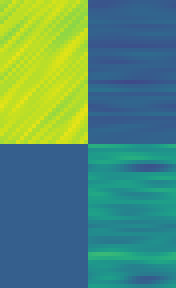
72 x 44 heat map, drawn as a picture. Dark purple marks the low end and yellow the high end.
It is made of 2 by 2 panels. Panel 1,1: very high, slanting up to the right, faint in contrast. Panel 1,2: low, streaked across, faint in contrast. Panel 2,1: low, flat. Panel 2,2: middling, streaked across.
